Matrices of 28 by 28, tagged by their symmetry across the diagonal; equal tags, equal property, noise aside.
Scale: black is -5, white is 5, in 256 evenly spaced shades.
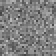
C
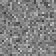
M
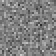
M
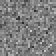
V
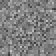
V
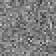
M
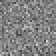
M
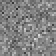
V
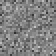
V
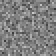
C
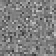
C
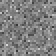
V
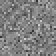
V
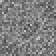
V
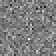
M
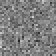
M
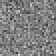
C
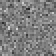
C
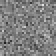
C
